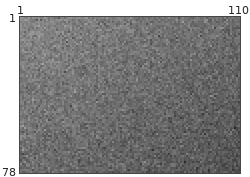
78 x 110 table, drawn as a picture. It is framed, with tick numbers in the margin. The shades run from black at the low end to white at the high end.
The bottom right is the ninth with the lowest average. There are no regular stripes. The top left is the ninth with the highest average. There is an overall slope up to the top left. No single row or column stands out from its neighbours.
